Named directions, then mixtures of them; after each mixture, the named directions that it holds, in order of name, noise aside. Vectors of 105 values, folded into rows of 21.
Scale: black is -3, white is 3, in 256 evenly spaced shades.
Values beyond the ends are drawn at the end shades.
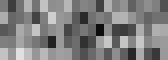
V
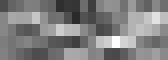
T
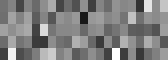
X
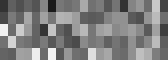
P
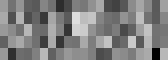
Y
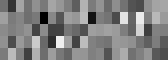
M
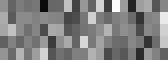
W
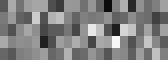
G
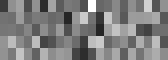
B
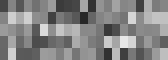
T, X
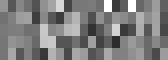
G, W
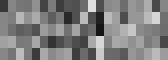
B, T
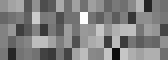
V, X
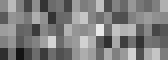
V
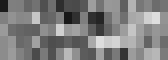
B, T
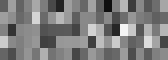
G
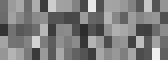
B, P, Y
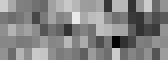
T, W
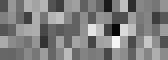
G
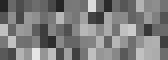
B, G, P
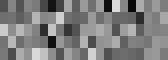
G, P, W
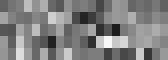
G, T, V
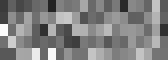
P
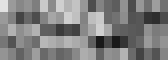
B, T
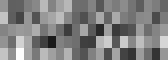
V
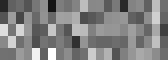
P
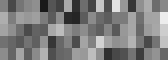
T, W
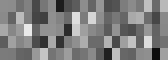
X, Y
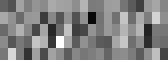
M, Y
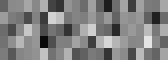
G, V, Y
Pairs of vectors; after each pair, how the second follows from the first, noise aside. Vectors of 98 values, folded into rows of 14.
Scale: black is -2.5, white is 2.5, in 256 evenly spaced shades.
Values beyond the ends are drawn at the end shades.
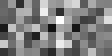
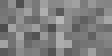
shrunk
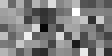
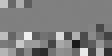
partly zeroed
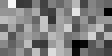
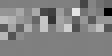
partly zeroed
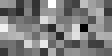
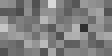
shrunk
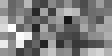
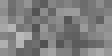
shrunk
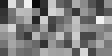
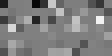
partly zeroed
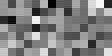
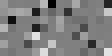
partly zeroed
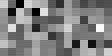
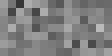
shrunk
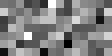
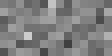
shrunk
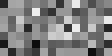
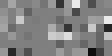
partly zeroed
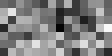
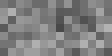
shrunk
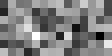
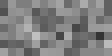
shrunk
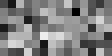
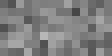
shrunk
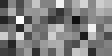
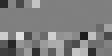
partly zeroed
